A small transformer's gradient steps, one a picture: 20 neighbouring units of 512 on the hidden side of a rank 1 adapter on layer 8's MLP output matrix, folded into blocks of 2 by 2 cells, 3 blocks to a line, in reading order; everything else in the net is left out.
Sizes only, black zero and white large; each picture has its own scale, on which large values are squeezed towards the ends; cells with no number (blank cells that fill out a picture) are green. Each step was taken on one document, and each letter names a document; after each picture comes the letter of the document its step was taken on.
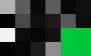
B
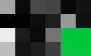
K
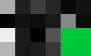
K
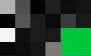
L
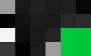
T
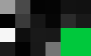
L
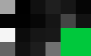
T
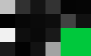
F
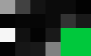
F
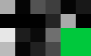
K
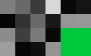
T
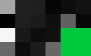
L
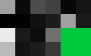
K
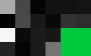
L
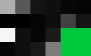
F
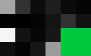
F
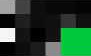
F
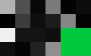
B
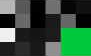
B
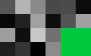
T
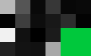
F
